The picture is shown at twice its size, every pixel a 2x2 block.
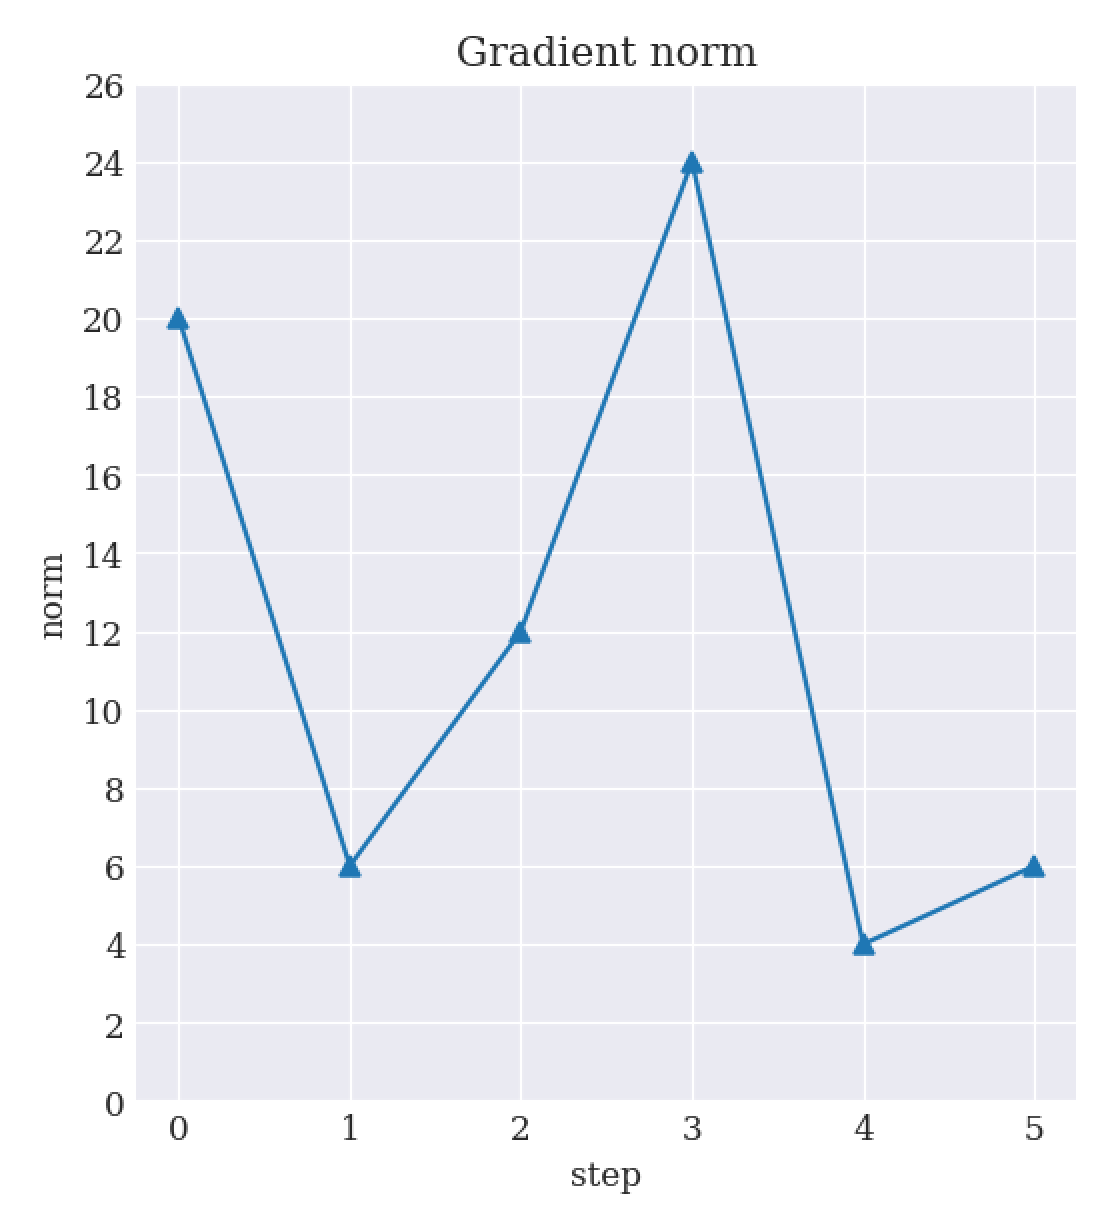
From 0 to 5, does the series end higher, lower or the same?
lower
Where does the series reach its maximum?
3
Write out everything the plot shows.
Title: Gradient norm
x-axis: step, ticks 0 1 2 3 4 5
y-axis: norm, ticks 0 2 4 6 8 10 12 14 16 18 20 22 24 26
Values:
20 6 12 24 4 6
